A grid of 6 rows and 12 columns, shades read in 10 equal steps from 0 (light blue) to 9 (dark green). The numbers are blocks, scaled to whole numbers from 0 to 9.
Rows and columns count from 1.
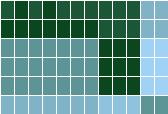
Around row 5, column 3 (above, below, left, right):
4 2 4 4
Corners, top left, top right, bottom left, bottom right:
8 2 2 4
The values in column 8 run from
1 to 9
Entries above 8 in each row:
2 7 3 3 3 0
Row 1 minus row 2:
-1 0 -1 0 -1 -1 -1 0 0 0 0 0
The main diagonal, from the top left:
8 9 4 4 4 2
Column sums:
31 32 31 32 31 31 31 44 44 44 8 8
